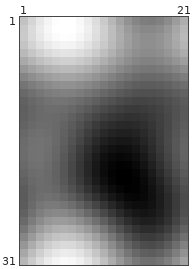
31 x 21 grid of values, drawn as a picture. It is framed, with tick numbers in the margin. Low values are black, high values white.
Values change most from cell to cell in the bottom middle. The centre is the ninth with the lowest average. The ninth with the highest average is the top left. The middle left is the calmest part. There are no lone odd cells. No regular stripes run through it.
